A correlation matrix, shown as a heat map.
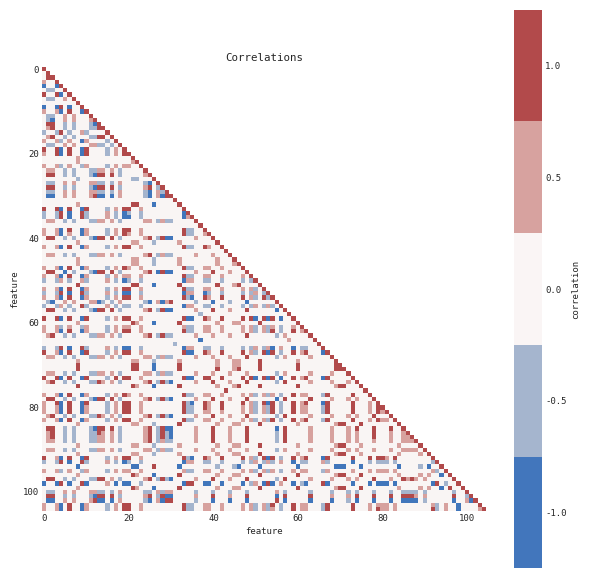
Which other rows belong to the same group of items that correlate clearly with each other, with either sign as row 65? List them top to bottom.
31
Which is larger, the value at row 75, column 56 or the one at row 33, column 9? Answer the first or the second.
the first
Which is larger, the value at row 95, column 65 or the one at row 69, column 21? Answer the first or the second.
the second
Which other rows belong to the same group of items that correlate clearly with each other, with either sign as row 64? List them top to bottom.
37, 58
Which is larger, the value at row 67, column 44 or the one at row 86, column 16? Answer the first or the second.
the second
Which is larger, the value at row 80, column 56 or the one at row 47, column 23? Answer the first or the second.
the second
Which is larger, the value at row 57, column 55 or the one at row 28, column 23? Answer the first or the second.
the second
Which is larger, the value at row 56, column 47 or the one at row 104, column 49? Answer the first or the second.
the second
